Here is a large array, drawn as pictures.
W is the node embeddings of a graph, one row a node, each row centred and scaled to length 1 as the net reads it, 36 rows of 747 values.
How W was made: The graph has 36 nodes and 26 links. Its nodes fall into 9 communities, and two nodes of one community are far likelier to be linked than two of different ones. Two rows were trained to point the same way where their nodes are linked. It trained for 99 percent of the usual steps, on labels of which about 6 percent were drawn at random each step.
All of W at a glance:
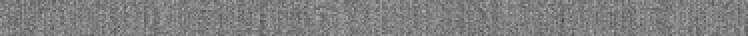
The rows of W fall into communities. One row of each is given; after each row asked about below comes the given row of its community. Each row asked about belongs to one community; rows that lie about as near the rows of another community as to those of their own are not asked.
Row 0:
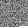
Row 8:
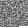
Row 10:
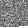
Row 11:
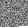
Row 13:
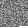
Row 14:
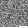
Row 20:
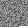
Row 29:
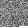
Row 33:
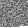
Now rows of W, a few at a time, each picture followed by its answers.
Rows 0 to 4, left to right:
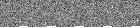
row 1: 11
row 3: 0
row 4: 29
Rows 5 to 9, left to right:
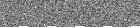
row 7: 14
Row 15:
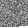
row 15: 20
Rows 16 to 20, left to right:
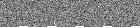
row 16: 13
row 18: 10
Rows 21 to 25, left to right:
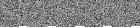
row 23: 13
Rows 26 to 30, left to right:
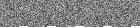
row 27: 20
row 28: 33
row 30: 8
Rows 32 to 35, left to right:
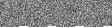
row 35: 29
